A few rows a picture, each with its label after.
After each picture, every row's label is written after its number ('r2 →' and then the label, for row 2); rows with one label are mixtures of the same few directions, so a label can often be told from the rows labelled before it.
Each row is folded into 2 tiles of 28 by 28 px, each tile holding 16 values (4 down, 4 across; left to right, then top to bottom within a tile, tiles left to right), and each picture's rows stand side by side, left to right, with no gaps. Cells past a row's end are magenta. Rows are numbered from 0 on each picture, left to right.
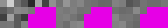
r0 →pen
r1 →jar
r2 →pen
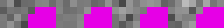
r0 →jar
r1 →jar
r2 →jar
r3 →pen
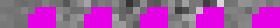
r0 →pen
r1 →pen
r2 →pen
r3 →jar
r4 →pen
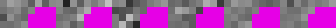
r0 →pen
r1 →jar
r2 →jar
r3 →jar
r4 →jar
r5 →jar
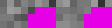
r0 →jar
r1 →pen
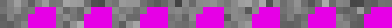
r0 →pen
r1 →jar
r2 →jar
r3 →jar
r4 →pen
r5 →pen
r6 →pen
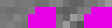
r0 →jar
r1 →jar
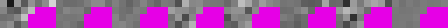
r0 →jar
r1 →jar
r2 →pen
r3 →jar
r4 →pen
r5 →pen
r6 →jar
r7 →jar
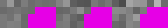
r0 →jar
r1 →pen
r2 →pen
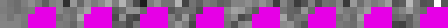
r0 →pen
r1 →jar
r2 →pen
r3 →jar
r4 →jar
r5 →pen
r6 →jar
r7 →pen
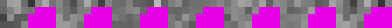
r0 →pen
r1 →pen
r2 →pen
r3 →jar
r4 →pen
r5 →jar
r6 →pen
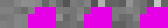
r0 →pen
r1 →pen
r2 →pen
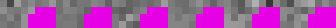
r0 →jar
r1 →jar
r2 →jar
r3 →pen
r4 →pen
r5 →pen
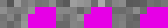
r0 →jar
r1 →pen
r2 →pen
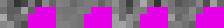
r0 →pen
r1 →pen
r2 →pen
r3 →pen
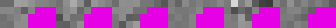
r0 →pen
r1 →pen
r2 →jar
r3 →jar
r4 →jar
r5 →jar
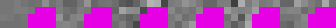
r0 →pen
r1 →pen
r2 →jar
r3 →jar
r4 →jar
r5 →pen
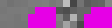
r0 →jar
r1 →jar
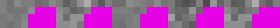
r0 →jar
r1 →pen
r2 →pen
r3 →pen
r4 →pen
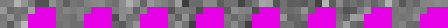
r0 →jar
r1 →jar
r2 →pen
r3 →jar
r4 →jar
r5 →pen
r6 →jar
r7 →jar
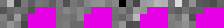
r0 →jar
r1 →jar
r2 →jar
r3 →jar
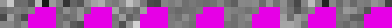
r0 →pen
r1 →jar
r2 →jar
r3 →jar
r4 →pen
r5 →pen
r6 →jar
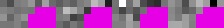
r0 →pen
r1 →jar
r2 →jar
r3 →pen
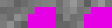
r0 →jar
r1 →pen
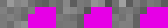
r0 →jar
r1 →jar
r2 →jar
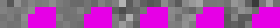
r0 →jar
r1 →pen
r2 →jar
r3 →pen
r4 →pen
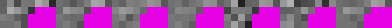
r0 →jar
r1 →jar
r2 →jar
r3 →jar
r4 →jar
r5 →pen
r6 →jar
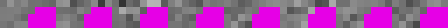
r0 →jar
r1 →pen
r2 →jar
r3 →pen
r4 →jar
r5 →jar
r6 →jar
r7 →jar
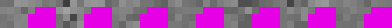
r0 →pen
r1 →jar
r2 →jar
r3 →pen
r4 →pen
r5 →jar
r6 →pen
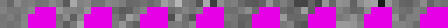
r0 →jar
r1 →jar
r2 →jar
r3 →pen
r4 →pen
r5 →pen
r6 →pen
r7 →pen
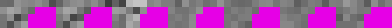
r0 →jar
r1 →jar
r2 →pen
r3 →jar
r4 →jar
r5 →pen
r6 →pen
